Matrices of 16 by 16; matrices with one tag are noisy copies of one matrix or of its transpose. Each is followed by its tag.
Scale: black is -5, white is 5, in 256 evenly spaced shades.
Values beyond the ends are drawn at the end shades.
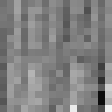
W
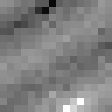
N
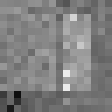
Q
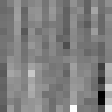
W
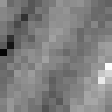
N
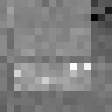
Q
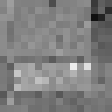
Q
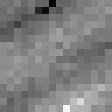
N
